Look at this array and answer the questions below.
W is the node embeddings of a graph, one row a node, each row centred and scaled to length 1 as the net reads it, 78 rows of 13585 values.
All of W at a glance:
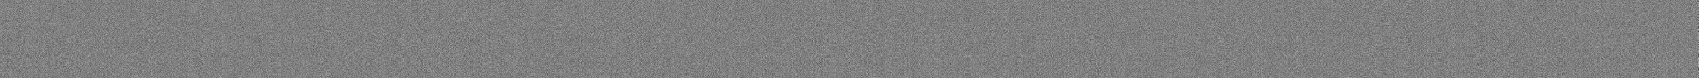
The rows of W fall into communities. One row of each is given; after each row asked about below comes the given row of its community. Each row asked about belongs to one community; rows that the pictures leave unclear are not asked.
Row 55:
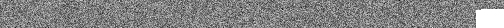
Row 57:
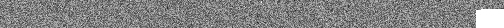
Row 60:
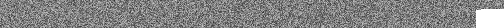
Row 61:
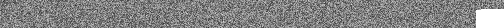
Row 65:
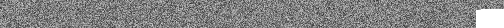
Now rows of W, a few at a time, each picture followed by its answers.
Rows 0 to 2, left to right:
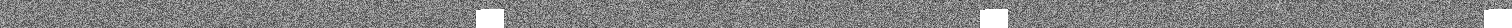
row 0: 65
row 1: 55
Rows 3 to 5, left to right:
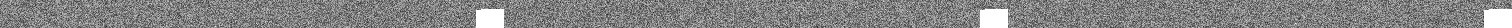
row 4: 65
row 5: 65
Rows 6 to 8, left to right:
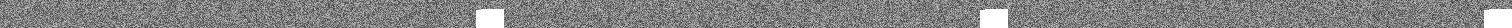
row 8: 60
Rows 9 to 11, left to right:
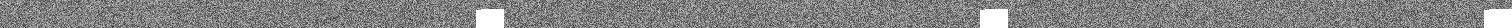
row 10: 65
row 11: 60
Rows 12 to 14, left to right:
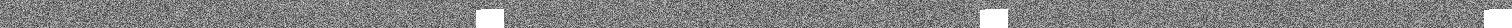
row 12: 65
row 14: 60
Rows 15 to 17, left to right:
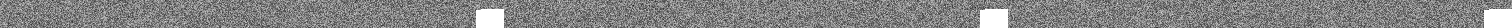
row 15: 61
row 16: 60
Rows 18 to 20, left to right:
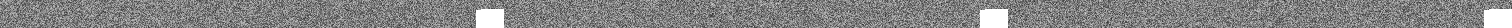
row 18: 60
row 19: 57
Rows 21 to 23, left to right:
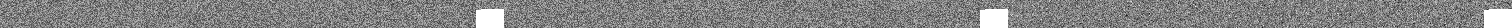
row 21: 61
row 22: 60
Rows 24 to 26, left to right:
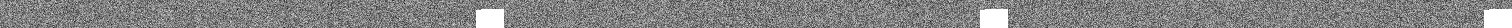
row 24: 55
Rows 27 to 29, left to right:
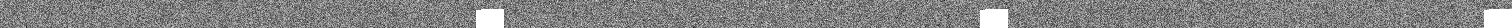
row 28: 57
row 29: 65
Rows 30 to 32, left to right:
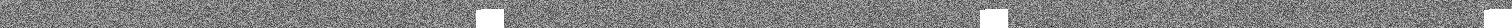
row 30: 60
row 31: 60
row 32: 61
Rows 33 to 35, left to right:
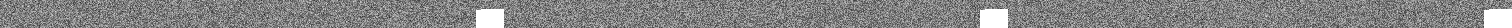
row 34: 60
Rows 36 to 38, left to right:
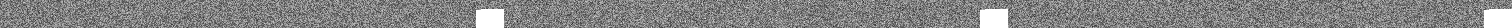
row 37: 61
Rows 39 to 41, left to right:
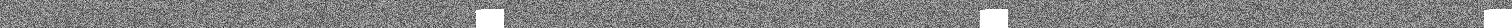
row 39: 55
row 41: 61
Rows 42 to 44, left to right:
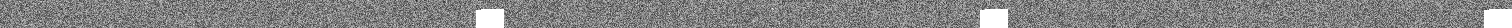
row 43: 65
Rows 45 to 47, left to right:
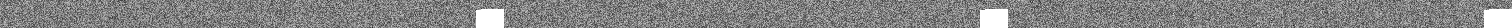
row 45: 61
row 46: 65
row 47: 65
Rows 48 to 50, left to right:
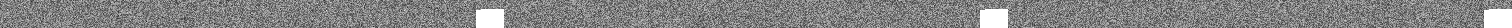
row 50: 60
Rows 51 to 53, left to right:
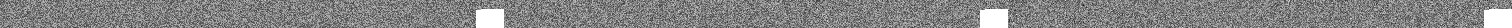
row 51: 61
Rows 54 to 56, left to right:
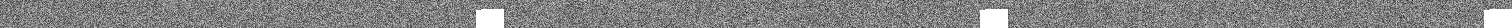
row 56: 55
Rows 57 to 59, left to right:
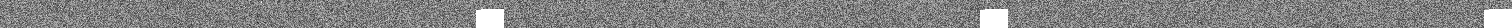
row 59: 61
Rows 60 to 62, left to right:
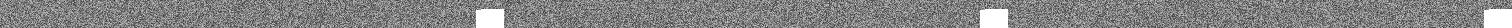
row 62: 57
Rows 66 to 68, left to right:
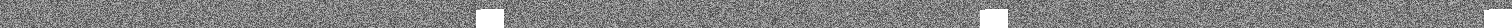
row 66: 61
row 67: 57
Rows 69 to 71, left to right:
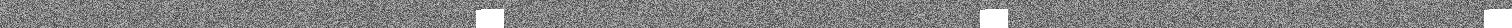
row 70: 60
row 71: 61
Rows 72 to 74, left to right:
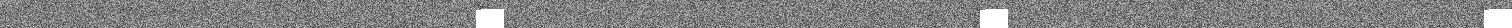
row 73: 60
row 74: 57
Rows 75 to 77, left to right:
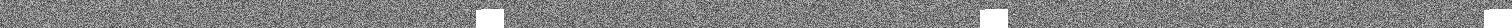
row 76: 65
